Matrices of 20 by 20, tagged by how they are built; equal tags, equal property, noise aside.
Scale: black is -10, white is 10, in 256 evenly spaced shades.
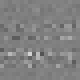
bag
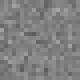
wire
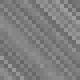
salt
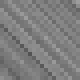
salt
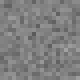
wire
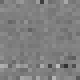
bag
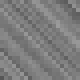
salt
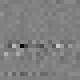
bag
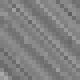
salt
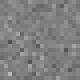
wire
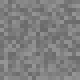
wire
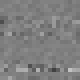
bag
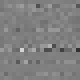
bag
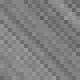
salt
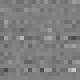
bag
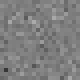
wire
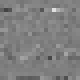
bag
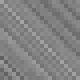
salt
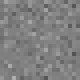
wire
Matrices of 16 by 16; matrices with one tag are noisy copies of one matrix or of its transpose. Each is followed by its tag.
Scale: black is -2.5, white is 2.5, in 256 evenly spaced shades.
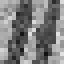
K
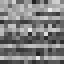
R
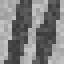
K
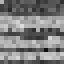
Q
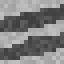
K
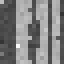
Q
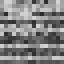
R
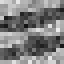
K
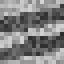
K
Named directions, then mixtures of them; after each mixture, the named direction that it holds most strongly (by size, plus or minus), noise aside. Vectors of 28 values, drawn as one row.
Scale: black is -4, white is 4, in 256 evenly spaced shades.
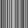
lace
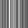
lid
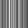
lid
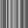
lid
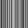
lace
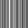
lid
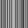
lace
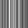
lid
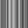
lid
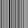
lid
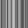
lace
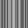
lace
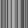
lace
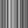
lid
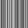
lace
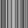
lace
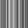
lid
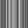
lid
